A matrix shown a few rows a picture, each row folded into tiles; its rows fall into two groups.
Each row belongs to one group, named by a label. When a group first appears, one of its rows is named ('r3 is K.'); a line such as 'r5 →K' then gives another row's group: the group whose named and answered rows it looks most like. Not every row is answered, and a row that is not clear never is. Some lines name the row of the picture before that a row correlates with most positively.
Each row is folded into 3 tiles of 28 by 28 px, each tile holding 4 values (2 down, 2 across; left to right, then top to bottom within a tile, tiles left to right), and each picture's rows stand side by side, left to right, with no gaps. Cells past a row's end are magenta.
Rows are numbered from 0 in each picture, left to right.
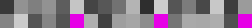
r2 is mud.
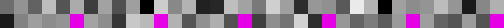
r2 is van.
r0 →mud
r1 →mud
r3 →van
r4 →van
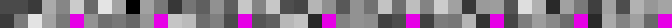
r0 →mud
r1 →van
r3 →van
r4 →mud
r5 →van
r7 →mud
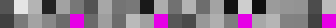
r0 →van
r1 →mud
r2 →mud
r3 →mud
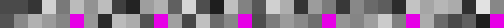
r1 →van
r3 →van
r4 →mud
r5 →van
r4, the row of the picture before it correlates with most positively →1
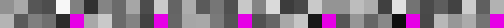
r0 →van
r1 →mud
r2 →mud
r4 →van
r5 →mud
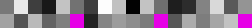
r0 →van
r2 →mud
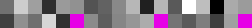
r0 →van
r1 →mud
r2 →van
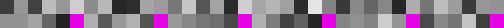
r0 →mud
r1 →van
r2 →mud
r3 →van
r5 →van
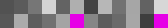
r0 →mud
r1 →mud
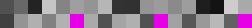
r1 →van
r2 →van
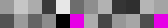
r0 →van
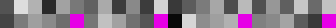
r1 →mud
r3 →mud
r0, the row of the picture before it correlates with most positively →0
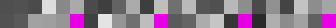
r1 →mud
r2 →van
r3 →mud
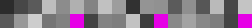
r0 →mud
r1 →van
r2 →mud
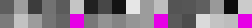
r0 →mud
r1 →mud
